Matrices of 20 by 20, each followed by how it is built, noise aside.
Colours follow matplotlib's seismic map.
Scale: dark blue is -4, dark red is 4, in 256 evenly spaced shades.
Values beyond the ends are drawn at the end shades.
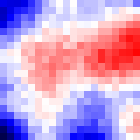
smooth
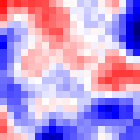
smooth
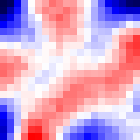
smooth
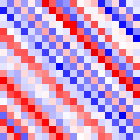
Toeplitz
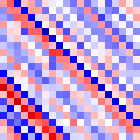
Toeplitz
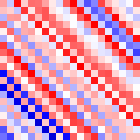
Toeplitz
